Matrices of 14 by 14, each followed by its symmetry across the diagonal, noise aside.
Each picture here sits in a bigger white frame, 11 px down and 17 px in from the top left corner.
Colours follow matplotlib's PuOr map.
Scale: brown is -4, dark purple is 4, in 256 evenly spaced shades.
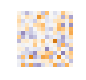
antisymmetric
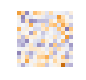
neither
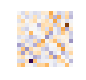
antisymmetric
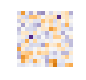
neither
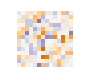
symmetric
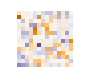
neither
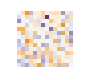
neither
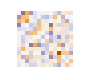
symmetric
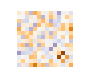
symmetric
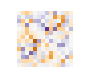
antisymmetric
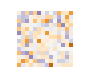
symmetric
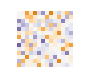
antisymmetric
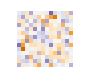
symmetric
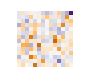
neither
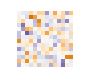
antisymmetric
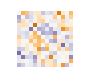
antisymmetric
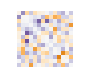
symmetric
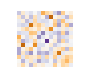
symmetric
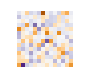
neither
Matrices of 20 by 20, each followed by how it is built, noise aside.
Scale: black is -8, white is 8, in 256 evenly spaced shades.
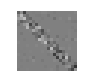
banded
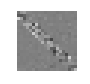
banded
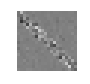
banded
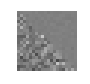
lower triangular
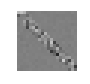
banded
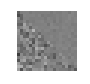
lower triangular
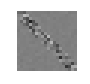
banded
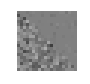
lower triangular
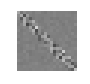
banded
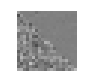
lower triangular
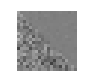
lower triangular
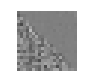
lower triangular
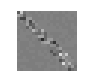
banded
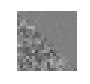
lower triangular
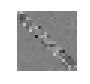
banded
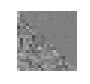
lower triangular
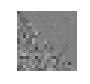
lower triangular
